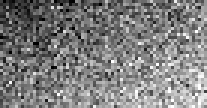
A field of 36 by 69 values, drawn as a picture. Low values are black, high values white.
Histogram: bell-shaped. Slope: up to the bottom right. Ninth with the highest average: bottom right. Stripes: none. Grain: fine. Odd rows or columns: none. Ninth with the lowest average: top left.
